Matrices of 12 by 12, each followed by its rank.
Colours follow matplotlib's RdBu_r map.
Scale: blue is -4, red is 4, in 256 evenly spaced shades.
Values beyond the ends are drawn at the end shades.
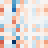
two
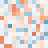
full rank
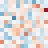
full rank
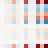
one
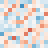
full rank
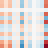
one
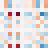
two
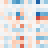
two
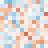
full rank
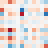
two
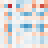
two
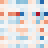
two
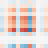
one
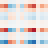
one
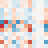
two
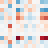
two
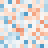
full rank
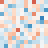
full rank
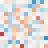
full rank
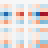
one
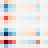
one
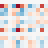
two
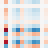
one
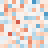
full rank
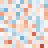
full rank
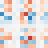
two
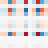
one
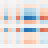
one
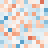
full rank
